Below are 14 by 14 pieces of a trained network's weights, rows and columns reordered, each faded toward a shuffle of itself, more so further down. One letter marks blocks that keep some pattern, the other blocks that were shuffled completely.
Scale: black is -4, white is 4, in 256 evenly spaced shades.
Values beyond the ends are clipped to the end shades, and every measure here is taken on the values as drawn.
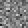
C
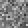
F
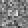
C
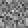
F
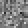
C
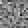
F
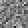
F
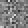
C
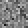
F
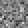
F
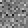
C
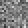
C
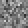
F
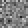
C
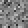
F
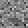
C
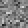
C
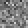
F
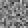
F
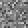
F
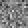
F
